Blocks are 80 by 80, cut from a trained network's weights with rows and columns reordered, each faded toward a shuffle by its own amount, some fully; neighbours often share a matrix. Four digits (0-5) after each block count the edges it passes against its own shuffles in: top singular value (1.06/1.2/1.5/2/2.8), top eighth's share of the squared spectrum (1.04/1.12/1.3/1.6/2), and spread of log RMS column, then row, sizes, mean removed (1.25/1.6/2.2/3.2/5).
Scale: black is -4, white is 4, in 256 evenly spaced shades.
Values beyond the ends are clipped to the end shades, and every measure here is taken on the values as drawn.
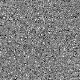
2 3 1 1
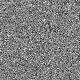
0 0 0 0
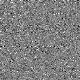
2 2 0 2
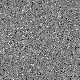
0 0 0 0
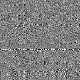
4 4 1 3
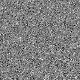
2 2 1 1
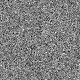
2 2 0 0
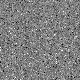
0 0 0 0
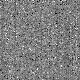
2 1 0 1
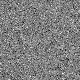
0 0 0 0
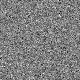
0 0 0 0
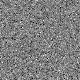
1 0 0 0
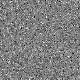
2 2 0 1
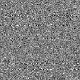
3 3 1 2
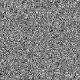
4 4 2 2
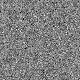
1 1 0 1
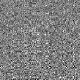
3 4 2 3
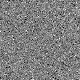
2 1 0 0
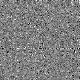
3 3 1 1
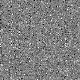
2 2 2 0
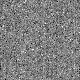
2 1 0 0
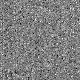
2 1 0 0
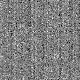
3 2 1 1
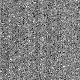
2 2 0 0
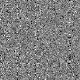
3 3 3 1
